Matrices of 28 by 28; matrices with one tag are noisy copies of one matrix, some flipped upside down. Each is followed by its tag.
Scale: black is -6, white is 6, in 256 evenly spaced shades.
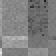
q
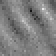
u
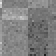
q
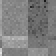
q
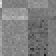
q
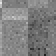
q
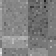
q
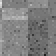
q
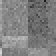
q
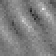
u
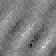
u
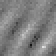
u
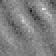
u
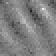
u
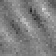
u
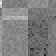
q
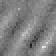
u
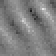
u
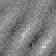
u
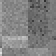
q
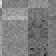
q
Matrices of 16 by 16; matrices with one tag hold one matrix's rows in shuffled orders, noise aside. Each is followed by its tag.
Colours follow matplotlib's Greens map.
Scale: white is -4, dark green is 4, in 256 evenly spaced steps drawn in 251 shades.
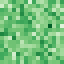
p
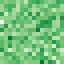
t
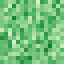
p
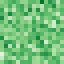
t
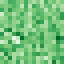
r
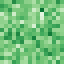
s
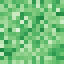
r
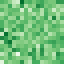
r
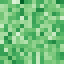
r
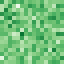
r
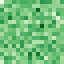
t
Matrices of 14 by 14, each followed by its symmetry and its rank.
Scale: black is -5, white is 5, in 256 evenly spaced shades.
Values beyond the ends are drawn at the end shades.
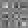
symmetric, rank two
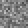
neither, full rank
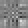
symmetric, rank two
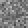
neither, full rank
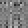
neither, rank three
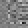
neither, rank three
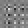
symmetric, rank one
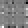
antisymmetric, rank two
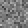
neither, full rank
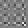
symmetric, rank two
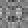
antisymmetric, rank two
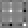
symmetric, rank one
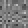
neither, rank three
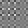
symmetric, rank one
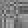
antisymmetric, rank two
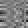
neither, rank two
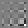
symmetric, rank one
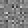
antisymmetric, rank two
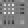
symmetric, rank one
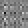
neither, rank two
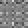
neither, rank two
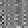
neither, rank three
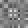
symmetric, rank two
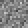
neither, full rank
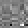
neither, rank two
